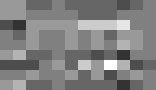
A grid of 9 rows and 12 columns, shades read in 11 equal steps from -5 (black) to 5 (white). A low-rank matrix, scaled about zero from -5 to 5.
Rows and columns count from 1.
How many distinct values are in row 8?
4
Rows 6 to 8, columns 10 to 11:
-3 0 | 2 -2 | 0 1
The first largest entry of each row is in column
1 1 10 3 10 2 9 3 2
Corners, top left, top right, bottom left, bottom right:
1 0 1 0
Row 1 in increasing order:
-2 -1 -1 -1 -1 -1 -1 -1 0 0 1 1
